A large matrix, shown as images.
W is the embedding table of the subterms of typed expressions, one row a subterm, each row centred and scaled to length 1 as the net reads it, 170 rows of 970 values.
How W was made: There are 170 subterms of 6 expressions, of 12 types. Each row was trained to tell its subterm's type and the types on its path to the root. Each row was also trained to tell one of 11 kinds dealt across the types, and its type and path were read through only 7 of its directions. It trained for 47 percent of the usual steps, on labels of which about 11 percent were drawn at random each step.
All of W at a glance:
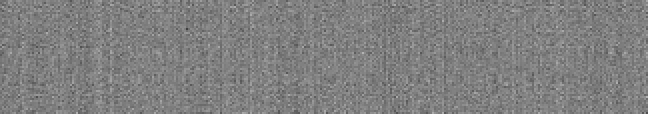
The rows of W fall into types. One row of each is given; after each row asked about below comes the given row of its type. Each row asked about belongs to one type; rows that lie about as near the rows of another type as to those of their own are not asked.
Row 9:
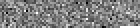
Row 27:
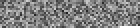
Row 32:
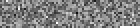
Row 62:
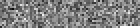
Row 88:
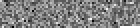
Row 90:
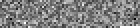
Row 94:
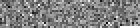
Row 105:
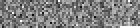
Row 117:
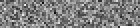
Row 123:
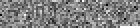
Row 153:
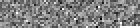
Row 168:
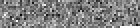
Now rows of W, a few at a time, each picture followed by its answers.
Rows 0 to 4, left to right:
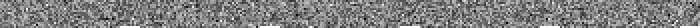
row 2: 88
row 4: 90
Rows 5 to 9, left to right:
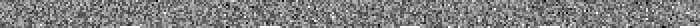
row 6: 94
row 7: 168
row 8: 94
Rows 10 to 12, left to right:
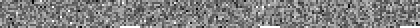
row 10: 90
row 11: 105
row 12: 168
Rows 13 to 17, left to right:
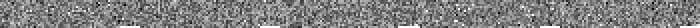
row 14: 32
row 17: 88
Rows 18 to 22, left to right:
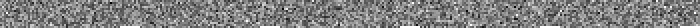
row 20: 32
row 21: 90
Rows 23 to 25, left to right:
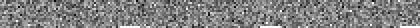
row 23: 153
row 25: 153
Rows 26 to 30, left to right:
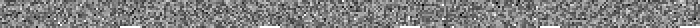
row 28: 62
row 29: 32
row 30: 90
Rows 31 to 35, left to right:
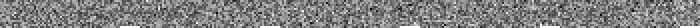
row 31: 168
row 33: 168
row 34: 27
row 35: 32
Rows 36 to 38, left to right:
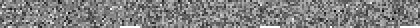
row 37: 117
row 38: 88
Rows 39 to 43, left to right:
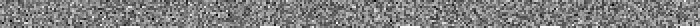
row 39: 94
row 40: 62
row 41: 32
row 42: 117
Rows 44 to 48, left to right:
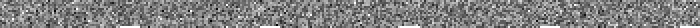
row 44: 88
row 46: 27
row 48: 105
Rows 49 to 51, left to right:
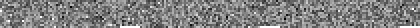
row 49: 153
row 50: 94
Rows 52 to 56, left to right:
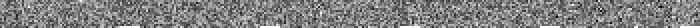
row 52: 88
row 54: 94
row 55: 153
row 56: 105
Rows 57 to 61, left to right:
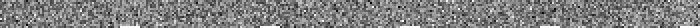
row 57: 105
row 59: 9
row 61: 105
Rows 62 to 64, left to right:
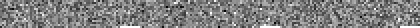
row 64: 117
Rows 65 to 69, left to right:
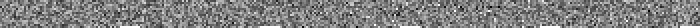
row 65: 27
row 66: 94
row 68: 153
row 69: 105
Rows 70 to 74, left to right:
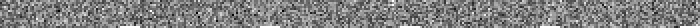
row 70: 90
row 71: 105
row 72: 153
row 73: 123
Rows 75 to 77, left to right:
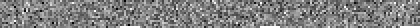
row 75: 88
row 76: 168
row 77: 62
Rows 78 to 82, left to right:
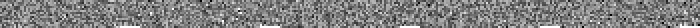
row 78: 27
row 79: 27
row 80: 168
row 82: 27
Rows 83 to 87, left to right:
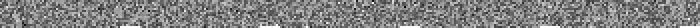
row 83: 32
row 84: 168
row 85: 27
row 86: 62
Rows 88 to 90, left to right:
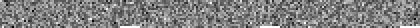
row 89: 62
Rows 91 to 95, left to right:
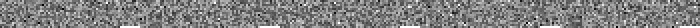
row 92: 168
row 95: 153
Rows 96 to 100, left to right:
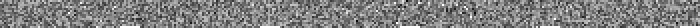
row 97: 32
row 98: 153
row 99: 32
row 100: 27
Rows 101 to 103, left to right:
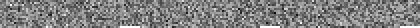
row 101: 153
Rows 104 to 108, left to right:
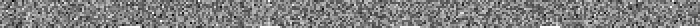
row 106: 27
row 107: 94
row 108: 27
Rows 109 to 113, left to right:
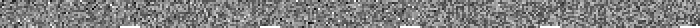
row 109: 62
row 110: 88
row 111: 123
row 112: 123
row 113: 62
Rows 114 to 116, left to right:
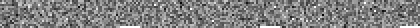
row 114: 9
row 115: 117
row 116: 168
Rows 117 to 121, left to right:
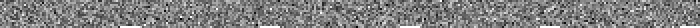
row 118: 88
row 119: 9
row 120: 117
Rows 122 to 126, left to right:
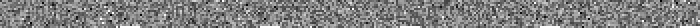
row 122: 123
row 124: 117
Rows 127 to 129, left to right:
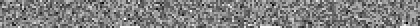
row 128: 105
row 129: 123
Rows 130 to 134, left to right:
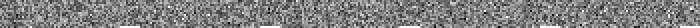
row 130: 90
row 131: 88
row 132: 168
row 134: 117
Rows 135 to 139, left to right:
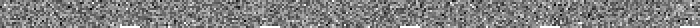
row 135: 27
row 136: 90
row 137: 117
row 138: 62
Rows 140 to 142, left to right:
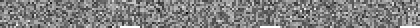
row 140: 27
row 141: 88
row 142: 123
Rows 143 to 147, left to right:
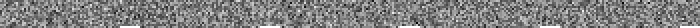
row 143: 168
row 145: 153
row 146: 62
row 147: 117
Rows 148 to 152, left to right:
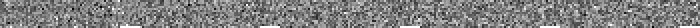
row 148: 105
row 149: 168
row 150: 88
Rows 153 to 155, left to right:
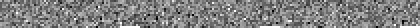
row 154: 88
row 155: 153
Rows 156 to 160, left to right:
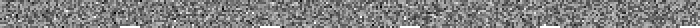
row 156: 168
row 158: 153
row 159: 32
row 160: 153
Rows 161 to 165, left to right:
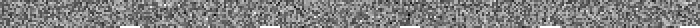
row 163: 88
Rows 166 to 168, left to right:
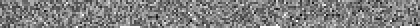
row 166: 105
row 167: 117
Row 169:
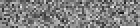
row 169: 117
